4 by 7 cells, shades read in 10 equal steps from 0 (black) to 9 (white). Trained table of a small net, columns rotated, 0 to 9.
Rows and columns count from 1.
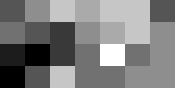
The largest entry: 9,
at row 3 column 5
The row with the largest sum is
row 1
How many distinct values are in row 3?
6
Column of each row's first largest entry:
3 6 5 3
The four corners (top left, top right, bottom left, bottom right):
3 3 0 5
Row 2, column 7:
5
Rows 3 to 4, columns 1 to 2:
1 0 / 0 3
